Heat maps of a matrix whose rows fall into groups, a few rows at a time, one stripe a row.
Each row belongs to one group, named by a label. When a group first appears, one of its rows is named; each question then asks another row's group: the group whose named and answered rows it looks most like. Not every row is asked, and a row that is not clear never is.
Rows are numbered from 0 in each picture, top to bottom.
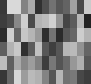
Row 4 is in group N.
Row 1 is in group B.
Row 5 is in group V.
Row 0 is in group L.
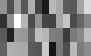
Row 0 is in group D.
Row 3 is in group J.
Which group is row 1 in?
V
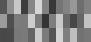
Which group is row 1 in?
D
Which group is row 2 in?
V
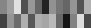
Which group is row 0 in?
L
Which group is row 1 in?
B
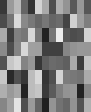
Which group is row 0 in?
V
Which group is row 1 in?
J
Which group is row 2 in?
D
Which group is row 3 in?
N
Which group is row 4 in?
L
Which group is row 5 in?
D
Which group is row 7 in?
L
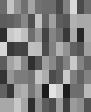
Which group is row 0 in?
L
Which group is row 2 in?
L
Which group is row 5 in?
V
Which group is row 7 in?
J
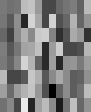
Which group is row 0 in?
N
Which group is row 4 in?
N
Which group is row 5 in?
D
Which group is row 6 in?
N
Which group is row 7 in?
B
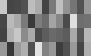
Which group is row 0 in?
D
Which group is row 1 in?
J
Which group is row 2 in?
L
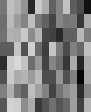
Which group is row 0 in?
V
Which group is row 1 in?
L
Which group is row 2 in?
N
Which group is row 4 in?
L
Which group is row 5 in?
L
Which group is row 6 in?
L
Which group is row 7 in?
L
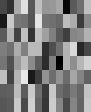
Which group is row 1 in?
V
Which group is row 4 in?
N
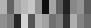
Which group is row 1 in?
B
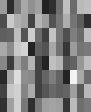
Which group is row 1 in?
V
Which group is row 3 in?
J
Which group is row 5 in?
J
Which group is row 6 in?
L
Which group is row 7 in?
J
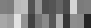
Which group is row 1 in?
J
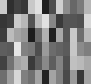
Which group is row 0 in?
D
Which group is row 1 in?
B
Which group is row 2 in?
J
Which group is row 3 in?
J
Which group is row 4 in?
J
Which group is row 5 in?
L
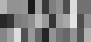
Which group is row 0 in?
J
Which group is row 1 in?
V
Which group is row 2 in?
L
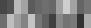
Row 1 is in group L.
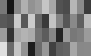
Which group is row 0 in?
B
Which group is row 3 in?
J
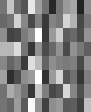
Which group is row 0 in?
L
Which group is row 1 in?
V
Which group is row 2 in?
D
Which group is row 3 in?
J
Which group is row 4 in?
D
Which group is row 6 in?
V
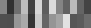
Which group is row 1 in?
V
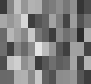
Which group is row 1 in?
J
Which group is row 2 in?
L
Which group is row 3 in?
B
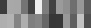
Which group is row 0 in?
V
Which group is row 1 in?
N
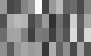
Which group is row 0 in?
D
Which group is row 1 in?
J
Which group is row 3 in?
N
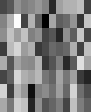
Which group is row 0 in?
V
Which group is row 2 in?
N
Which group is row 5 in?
V
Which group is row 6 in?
J
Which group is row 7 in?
J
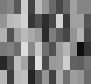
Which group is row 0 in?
B
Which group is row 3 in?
V
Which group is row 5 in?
J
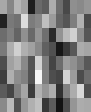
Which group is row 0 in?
J
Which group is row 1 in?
B
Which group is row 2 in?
V
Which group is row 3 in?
N
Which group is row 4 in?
V
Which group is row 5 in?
V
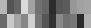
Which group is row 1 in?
L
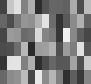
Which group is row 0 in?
L
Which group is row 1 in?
B
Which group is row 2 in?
V
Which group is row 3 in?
B
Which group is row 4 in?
L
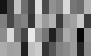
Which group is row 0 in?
V
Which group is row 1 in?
B
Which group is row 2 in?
L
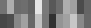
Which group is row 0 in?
V
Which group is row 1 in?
V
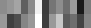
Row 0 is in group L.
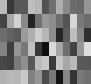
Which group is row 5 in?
N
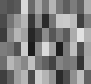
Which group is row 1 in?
V
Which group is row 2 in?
J
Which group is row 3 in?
B
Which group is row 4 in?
L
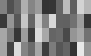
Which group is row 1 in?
B
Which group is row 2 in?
B
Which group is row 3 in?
N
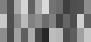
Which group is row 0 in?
B
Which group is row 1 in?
N
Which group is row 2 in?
D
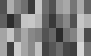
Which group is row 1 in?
N
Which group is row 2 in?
N
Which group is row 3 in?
N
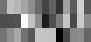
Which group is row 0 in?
N
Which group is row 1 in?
N
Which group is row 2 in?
B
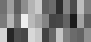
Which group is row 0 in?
N
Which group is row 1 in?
N
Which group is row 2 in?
D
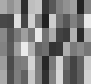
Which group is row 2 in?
B
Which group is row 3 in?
N
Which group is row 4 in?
D
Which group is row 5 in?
D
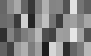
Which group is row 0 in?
J
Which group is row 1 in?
B
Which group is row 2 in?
V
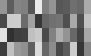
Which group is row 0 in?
B
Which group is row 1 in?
L
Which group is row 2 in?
D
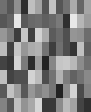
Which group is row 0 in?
D
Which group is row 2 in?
B
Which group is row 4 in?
V
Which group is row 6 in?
L
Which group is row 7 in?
V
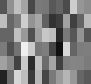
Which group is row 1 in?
N
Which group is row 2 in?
B
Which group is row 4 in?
B
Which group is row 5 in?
V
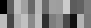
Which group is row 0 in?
V
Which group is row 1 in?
N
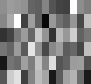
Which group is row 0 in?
J
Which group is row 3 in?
D
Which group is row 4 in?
B
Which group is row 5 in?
V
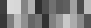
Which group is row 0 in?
L
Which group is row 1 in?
V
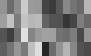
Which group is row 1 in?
N
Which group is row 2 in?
B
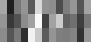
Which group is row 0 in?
B
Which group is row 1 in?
D
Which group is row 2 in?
D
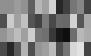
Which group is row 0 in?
B
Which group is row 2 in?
N
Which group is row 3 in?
B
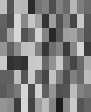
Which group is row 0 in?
J
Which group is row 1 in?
N
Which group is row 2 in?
V
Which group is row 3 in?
N
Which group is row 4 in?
D
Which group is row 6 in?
B
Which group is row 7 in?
B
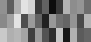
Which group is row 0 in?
N
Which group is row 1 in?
L
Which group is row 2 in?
J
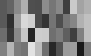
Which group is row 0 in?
J
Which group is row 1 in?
N
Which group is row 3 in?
L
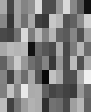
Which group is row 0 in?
V
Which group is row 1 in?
D
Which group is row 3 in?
J
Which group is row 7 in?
N
